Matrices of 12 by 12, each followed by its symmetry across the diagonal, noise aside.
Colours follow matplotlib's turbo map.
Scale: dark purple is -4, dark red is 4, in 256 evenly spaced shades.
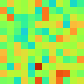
neither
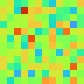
neither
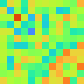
symmetric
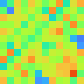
symmetric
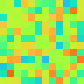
symmetric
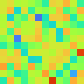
symmetric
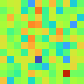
neither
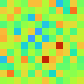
symmetric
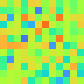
neither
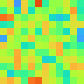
antisymmetric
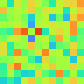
antisymmetric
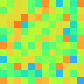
symmetric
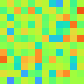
antisymmetric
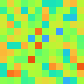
antisymmetric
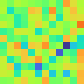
neither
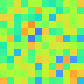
symmetric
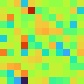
neither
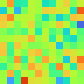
antisymmetric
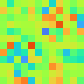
antisymmetric
